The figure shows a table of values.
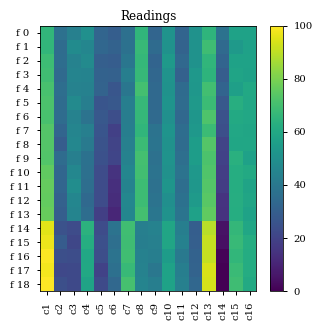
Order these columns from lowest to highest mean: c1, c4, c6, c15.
c6, c4, c15, c1
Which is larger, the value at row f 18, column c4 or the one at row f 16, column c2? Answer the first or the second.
the first
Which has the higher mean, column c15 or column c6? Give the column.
c15
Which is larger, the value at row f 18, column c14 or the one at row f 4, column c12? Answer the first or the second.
the second
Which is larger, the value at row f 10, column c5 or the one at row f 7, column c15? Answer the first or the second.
the second
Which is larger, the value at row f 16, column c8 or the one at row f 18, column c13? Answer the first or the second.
the second
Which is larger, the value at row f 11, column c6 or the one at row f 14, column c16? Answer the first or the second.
the second
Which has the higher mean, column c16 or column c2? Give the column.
c16
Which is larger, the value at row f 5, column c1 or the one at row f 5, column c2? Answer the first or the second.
the first
